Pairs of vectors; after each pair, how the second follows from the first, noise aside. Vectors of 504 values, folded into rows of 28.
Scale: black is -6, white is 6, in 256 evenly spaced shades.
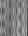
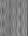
shrunk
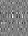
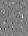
partly zeroed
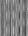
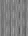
shrunk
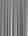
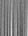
copied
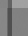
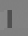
partly zeroed
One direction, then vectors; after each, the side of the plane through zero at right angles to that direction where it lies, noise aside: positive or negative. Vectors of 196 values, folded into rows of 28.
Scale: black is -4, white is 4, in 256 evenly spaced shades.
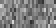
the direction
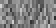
positive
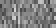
negative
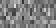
positive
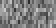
positive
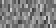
negative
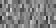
negative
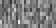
negative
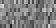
positive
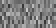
negative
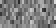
negative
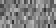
negative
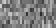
positive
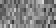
negative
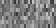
negative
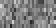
positive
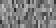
positive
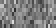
positive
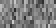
positive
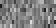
negative
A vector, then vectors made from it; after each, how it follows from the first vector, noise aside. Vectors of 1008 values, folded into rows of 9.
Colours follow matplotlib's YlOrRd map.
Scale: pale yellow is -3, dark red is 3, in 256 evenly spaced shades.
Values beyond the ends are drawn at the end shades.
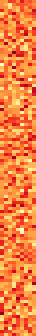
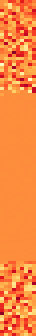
partly zeroed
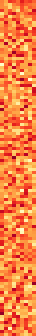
copied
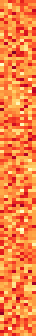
copied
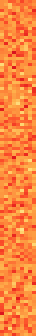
shrunk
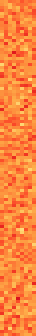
shrunk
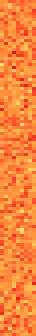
shrunk
